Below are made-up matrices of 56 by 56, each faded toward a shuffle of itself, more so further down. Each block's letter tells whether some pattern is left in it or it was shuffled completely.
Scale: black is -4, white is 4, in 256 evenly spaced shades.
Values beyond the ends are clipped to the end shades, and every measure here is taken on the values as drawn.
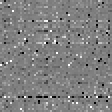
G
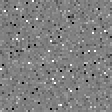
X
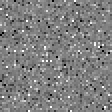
X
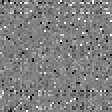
G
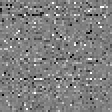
G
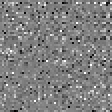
G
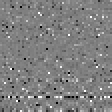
G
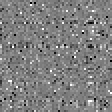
G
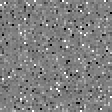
X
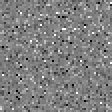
X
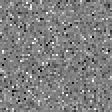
X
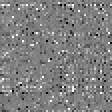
G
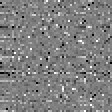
G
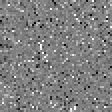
X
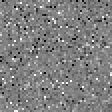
X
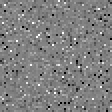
X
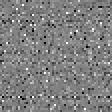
G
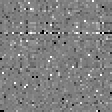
G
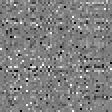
G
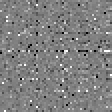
G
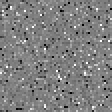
X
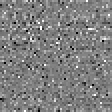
G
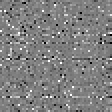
G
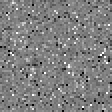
X
